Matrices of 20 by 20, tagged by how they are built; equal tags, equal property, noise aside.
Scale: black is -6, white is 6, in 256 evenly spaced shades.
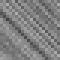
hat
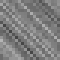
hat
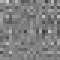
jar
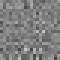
jar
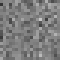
jar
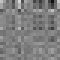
jar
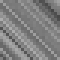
hat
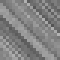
hat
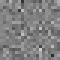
jar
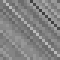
hat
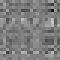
jar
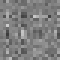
jar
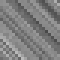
hat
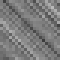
hat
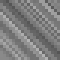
hat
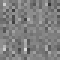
jar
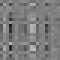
jar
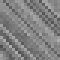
hat
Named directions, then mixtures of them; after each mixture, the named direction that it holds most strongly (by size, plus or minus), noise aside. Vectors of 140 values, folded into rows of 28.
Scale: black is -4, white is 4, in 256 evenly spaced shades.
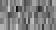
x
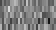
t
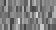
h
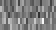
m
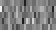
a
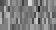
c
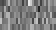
c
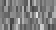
h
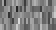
h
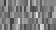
h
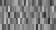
t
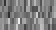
h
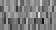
m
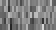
x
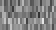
m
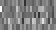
a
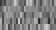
t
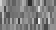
c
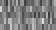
m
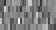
c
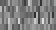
c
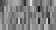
c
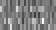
m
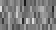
a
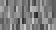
h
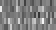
m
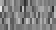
a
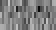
x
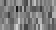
h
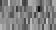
x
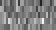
m
